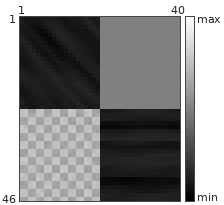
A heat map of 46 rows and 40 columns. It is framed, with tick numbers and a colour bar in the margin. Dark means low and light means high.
The table splits into 2 rows of 2 panels. Panel 1,1: very low, slanting down to the right, faint in contrast. Panel 1,2: middling, flat. Panel 2,1: high, checkered. Panel 2,2: very low, streaked across, faint in contrast.
